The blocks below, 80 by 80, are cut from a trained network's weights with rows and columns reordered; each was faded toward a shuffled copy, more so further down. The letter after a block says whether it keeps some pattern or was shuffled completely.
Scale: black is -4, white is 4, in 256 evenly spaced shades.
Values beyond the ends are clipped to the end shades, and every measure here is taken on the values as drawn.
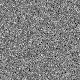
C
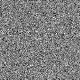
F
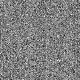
F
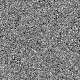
C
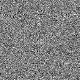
F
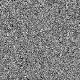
F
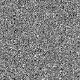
F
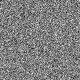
C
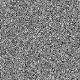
F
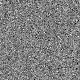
C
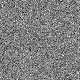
C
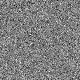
C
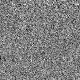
F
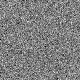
C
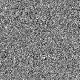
F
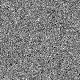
C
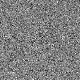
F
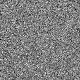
C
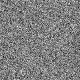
C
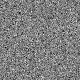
C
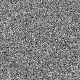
C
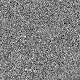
C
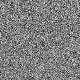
F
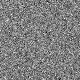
C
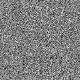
F
